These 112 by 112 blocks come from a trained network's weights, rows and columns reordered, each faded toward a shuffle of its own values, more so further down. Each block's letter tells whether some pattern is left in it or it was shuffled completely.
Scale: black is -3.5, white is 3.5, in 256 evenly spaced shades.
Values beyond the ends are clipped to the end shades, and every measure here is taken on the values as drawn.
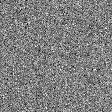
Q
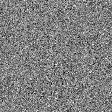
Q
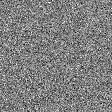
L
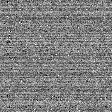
Q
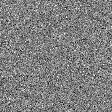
L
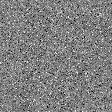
L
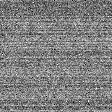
Q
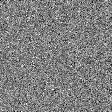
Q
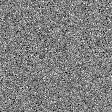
L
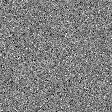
L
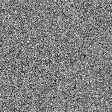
Q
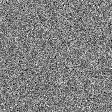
L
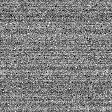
Q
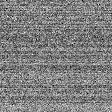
Q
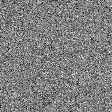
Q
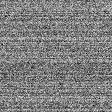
Q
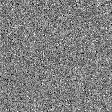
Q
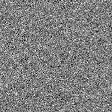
Q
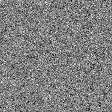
Q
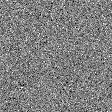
L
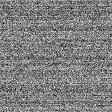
Q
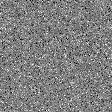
L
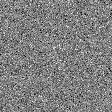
L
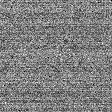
Q
